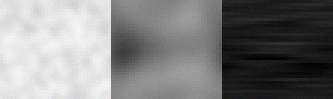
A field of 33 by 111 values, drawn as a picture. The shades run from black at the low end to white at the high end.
It is made of 1 by 3 panels. Panel 1,1: very high, blotchy, faint in contrast. Panel 1,2: middling, smooth. Panel 1,3: very low, streaked across, faint in contrast.
